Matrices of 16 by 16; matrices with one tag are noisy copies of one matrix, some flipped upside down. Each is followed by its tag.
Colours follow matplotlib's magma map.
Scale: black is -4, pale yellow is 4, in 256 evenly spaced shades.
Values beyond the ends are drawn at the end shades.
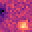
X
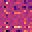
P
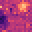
X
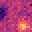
X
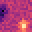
X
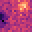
X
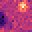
X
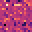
P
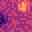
X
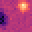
X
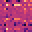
P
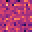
P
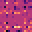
P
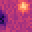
X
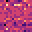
P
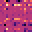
P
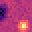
X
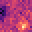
X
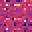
P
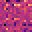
P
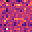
P
